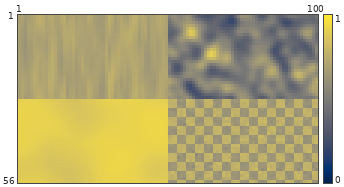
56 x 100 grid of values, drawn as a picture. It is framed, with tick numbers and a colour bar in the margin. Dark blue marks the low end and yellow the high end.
It is made of 2 by 2 panels. Panel 1,1: high, streaked downward, faint in contrast. Panel 1,2: middling, blotchy, strong in contrast. Panel 2,1: very high, smooth, faint in contrast. Panel 2,2: high, checkered.
